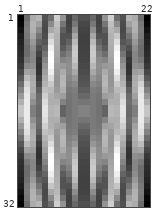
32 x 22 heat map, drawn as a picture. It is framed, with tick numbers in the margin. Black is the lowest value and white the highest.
No overall slope runs across the table. Streaks run downward. It mirrors both left to right and top to bottom. The centre is the smoothest part. On average the colour sits 50% of the way up the scale.
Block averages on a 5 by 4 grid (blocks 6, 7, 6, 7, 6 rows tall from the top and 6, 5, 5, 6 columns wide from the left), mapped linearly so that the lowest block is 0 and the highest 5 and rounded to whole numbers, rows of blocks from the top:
0000 / 2222 / 5115 / 2222 / 0000
